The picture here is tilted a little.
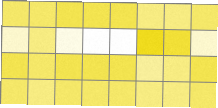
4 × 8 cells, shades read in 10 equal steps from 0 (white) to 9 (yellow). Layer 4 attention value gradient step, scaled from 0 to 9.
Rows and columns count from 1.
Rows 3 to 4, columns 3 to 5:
7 7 7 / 6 6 6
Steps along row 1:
same up same same down same up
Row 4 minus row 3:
-1 -1 -1 -1 -1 1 0 -1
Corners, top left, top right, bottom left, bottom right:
6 6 6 6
